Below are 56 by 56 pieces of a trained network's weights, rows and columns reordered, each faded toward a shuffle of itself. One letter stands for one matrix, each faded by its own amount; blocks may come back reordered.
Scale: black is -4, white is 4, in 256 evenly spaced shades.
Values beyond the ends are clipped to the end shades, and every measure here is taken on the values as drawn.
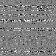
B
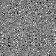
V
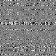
B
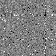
V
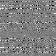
B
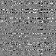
B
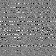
B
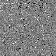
V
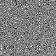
V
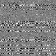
B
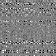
B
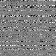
B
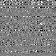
B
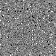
V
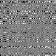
B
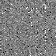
V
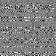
B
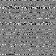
B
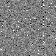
V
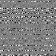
B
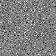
V
